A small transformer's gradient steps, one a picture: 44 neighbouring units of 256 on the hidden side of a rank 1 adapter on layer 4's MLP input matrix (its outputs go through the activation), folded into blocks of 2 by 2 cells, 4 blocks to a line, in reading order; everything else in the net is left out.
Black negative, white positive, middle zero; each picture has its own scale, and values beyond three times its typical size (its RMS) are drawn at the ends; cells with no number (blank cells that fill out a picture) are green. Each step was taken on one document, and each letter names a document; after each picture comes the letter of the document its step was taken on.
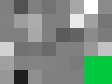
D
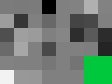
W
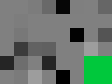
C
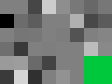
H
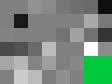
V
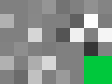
H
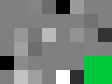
C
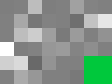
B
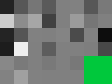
W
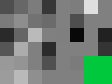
W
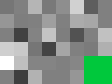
B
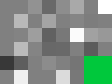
C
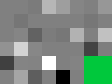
C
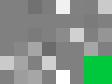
C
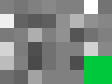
D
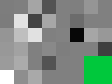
W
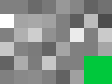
B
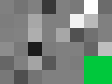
D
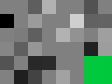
H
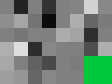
D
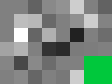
B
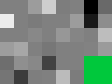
H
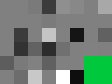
C
